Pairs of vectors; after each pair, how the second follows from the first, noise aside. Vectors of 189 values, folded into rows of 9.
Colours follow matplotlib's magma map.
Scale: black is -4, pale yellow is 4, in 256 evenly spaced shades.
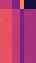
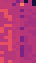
partly zeroed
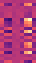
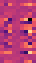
sign-scrambled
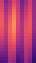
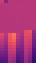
partly zeroed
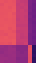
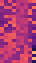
sign-scrambled
